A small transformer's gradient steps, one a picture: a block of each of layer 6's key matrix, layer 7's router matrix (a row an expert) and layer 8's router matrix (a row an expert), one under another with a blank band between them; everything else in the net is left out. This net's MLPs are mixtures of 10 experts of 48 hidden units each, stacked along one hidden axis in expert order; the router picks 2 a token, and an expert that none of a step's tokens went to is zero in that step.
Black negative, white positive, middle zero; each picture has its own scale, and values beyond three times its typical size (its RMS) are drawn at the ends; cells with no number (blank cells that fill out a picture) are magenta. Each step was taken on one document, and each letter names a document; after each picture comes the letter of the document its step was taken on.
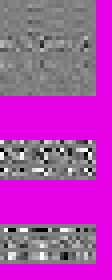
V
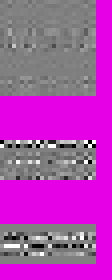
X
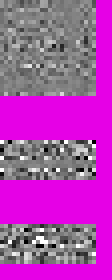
V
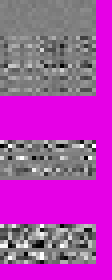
V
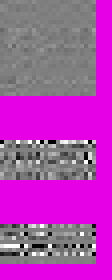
X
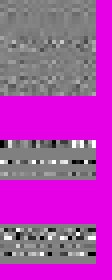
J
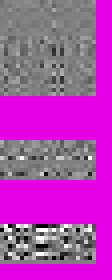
V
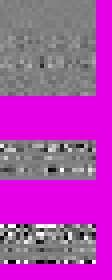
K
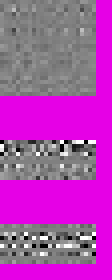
X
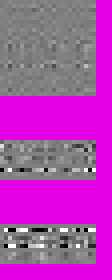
V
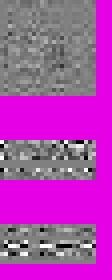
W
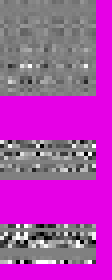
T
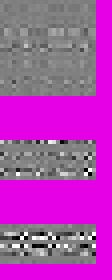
X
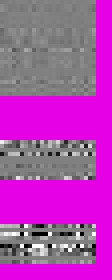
X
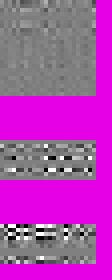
K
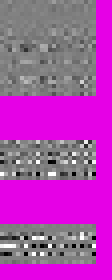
X
